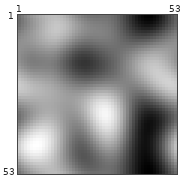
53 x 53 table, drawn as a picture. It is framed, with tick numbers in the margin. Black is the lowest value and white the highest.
Lone odd cells: none. Ninth with the lowest average: bottom right. Ninth with the highest average: bottom left.
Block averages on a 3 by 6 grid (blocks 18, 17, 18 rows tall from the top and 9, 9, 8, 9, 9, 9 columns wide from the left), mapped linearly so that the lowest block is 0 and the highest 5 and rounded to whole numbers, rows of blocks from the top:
332222 | 433423 | 542301
